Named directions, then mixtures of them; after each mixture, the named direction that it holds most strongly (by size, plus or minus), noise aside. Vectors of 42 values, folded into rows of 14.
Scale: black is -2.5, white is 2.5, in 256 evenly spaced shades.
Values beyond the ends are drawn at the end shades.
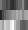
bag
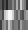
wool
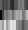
bag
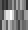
wool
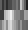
wool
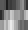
bag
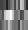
wool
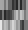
bag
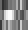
wool
